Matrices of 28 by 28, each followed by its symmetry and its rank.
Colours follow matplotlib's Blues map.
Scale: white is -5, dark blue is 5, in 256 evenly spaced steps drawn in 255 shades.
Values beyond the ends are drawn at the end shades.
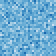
antisymmetric, full rank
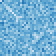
symmetric, full rank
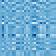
neither, rank two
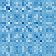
symmetric, rank three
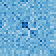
symmetric, rank five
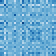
symmetric, rank three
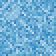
symmetric, full rank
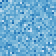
symmetric, full rank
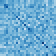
symmetric, rank five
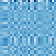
neither, rank two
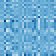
neither, rank two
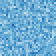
antisymmetric, full rank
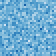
antisymmetric, full rank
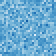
symmetric, full rank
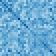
symmetric, rank five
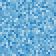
antisymmetric, full rank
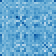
symmetric, rank five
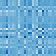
neither, rank two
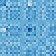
symmetric, rank three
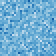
symmetric, full rank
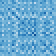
symmetric, rank three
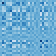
symmetric, rank three
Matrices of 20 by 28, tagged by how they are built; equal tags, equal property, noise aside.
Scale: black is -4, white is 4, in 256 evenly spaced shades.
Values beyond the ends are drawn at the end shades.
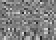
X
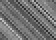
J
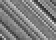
J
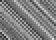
J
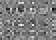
X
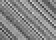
J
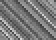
J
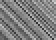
J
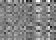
X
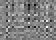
X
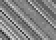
J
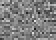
X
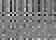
X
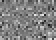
X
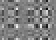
X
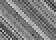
J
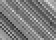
J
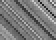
J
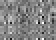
X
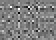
X
